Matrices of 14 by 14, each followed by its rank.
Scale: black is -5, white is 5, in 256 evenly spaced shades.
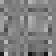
two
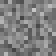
full rank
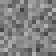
full rank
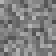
full rank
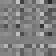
two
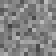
full rank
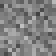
full rank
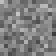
full rank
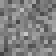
full rank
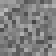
full rank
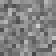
full rank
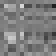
two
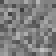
full rank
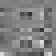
two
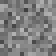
full rank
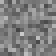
full rank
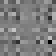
two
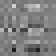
two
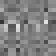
two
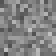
full rank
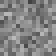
full rank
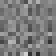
two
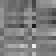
two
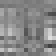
two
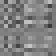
two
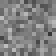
full rank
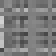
two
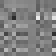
two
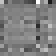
two
